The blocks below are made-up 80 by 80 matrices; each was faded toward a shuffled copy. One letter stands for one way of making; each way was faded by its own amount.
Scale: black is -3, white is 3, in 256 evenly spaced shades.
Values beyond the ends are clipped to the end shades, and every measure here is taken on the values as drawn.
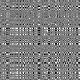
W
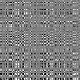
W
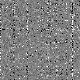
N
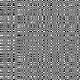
W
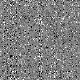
N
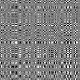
W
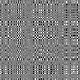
W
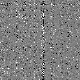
N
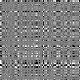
W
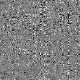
N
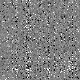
N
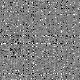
N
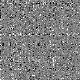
N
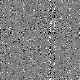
N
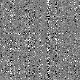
N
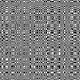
W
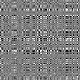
W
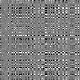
W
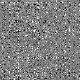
N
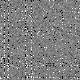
N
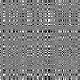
W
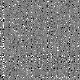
N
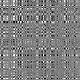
W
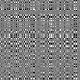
W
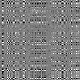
W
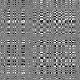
W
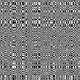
W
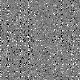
N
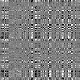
W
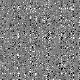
N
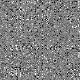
N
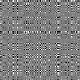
W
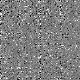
N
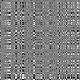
W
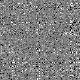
N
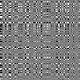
W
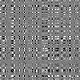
W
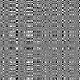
W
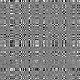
W
